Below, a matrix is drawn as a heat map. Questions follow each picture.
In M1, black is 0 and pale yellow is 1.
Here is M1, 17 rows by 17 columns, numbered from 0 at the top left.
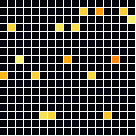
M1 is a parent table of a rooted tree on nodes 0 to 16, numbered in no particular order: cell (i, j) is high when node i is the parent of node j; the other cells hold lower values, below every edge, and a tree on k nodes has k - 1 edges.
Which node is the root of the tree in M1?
3
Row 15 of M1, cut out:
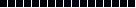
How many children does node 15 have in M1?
0
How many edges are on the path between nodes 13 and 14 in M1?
1
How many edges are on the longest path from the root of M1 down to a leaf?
3
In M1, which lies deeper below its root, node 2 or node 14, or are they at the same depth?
the same depth
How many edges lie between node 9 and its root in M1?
1
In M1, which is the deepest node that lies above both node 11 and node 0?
9
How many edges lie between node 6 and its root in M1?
3
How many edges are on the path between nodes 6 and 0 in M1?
5
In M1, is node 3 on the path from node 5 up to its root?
yes
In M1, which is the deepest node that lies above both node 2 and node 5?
7
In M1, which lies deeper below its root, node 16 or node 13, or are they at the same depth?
the same depth
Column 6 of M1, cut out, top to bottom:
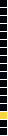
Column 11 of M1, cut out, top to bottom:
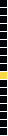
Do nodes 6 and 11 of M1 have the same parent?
no
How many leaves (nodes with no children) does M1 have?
11
